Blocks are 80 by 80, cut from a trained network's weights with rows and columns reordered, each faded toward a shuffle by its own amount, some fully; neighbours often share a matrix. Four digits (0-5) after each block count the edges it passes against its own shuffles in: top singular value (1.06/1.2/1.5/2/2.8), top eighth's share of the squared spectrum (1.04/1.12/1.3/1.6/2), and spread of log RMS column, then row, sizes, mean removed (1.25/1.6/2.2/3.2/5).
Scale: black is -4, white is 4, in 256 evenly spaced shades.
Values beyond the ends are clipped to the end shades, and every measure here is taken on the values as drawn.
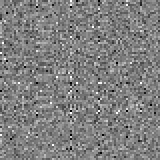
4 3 2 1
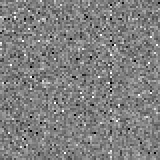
3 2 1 1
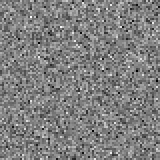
0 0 0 0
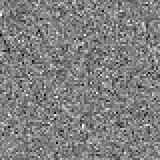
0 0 0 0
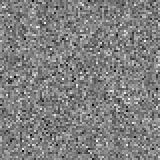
1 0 0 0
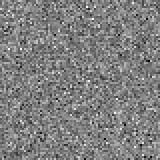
0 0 0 0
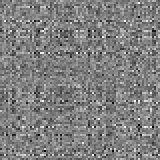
4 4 1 3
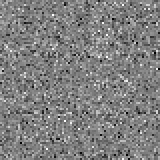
3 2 0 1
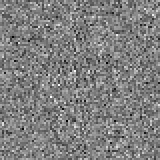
3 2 1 1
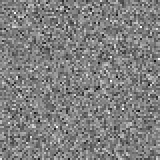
0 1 0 0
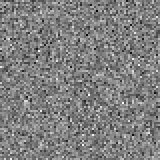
2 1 0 0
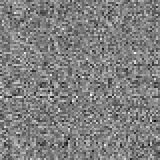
4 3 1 2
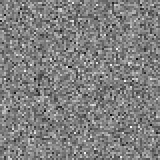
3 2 0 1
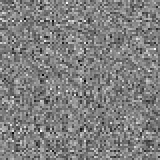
4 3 2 2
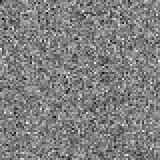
2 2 0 1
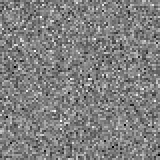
0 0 0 0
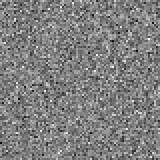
0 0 0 0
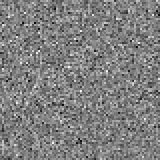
3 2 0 0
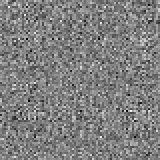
4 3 2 2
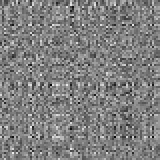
5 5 3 3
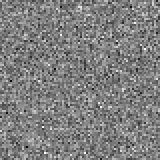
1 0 0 0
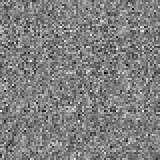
3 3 0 2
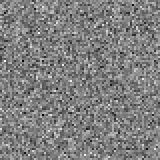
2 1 0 0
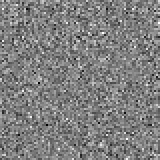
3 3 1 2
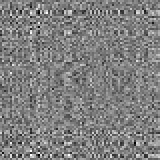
5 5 2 3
